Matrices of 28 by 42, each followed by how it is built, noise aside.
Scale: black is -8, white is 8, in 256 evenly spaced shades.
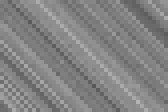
Toeplitz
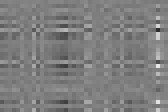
low rank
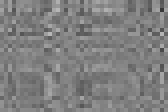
low rank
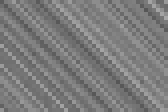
Toeplitz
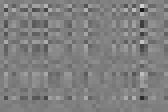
low rank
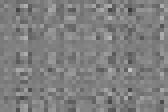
low rank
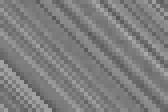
Toeplitz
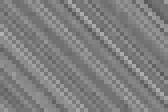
Toeplitz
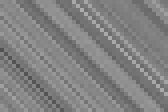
Toeplitz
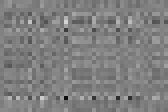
low rank
